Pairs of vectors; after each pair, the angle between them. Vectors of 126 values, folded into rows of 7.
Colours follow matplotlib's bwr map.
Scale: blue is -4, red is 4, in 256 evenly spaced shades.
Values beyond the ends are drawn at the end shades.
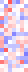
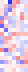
nearly opposite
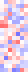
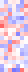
nearly parallel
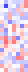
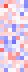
nearly opposite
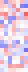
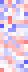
partly opposed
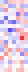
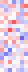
nearly opposite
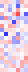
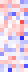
orthogonal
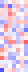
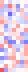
nearly opposite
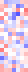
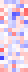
nearly parallel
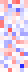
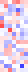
nearly parallel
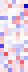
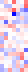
partly opposed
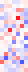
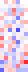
partly opposed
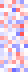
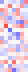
partly aligned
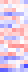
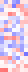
partly opposed
